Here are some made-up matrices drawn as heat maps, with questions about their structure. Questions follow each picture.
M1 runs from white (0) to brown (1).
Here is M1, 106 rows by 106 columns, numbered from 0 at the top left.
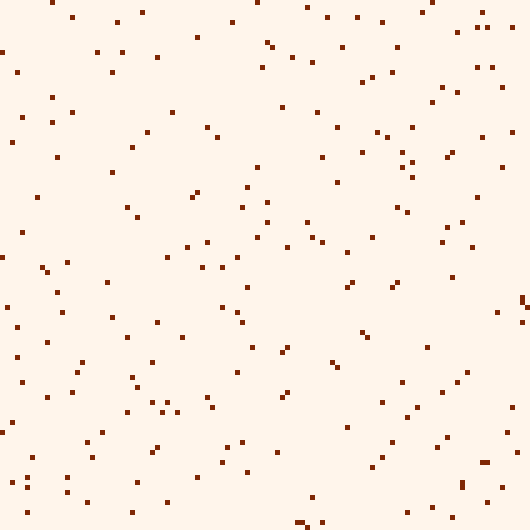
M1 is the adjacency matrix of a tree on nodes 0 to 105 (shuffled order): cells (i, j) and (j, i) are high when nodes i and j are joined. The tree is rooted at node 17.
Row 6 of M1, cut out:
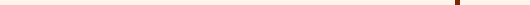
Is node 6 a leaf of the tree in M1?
yes
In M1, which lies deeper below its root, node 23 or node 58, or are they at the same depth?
the same depth
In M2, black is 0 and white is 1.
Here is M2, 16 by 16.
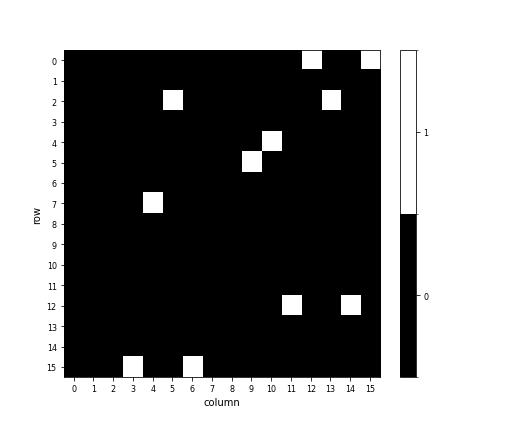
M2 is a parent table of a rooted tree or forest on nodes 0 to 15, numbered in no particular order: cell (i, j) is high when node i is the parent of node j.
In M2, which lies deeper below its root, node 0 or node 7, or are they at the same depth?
the same depth
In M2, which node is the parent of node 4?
7
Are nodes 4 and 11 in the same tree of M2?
no
